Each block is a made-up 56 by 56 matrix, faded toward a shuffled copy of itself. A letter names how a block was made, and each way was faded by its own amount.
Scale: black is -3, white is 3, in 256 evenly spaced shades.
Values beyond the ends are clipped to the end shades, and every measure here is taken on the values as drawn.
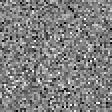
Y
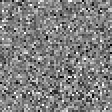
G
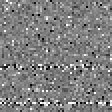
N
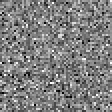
G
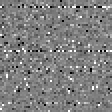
N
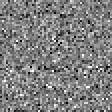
G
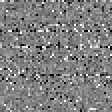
N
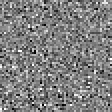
G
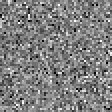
G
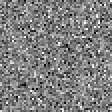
Y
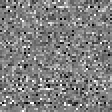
N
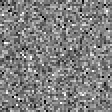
Y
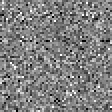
G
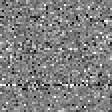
N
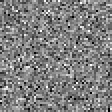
G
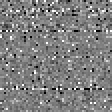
N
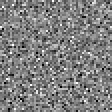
Y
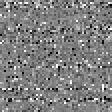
N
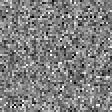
G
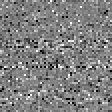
N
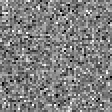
Y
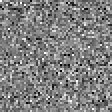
G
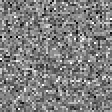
G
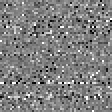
N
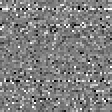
N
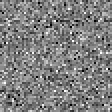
G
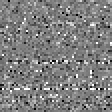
N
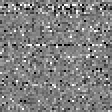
N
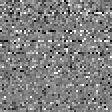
N
